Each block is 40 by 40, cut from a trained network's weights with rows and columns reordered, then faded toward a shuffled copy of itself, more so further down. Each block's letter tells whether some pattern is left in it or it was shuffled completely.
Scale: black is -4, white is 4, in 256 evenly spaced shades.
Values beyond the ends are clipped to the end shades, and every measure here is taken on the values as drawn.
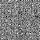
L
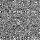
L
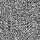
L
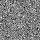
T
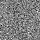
T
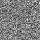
L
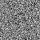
L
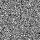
T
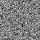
L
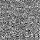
L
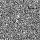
T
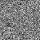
L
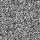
T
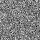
T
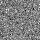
T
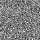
T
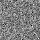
T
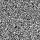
T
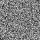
T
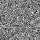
T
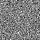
T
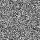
T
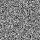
L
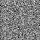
L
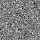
T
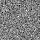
T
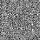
L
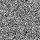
T
